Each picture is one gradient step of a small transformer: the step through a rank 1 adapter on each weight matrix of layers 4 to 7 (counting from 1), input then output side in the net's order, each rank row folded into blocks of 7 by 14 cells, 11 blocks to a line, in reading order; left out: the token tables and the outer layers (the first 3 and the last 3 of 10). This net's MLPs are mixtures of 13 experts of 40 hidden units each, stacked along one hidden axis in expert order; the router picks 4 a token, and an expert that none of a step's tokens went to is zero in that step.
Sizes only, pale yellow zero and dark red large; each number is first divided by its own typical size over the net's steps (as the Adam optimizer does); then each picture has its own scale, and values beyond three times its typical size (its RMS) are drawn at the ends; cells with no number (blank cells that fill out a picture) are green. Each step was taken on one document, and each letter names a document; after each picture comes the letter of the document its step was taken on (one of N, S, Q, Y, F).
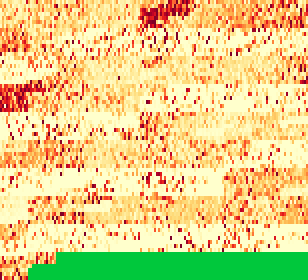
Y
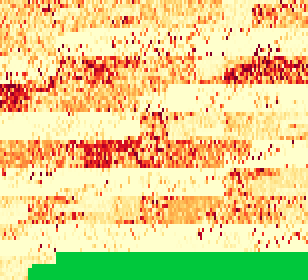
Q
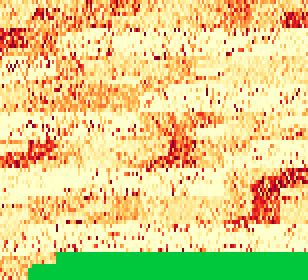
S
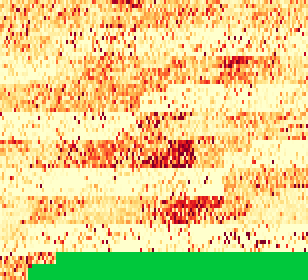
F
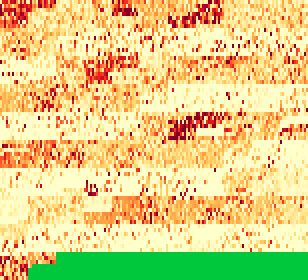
F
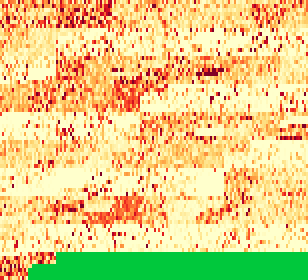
S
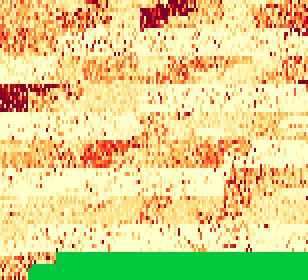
F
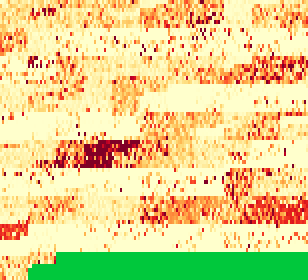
Q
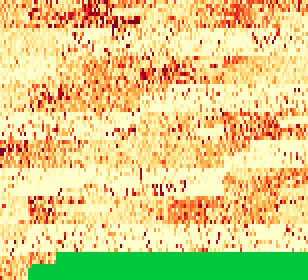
S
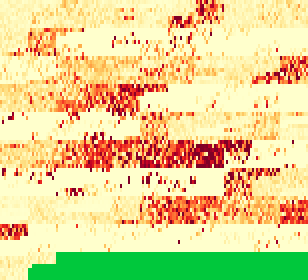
Q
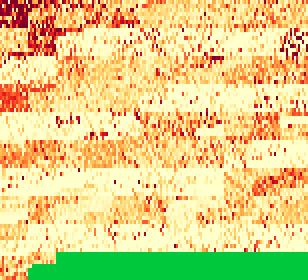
Y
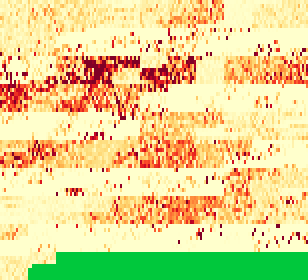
Q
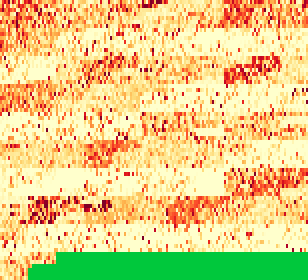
S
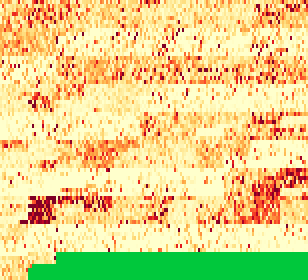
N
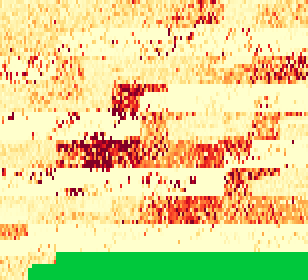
Q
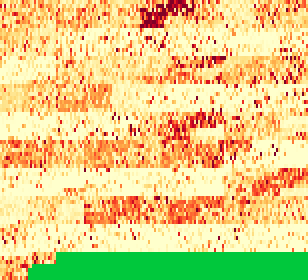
F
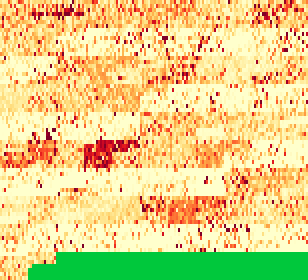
N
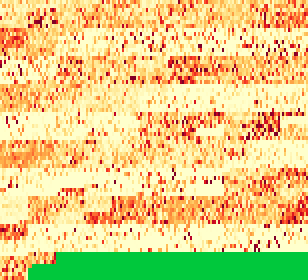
Y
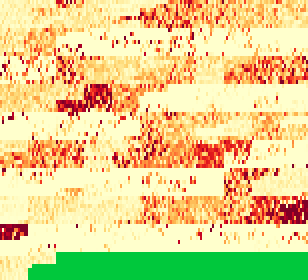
Q
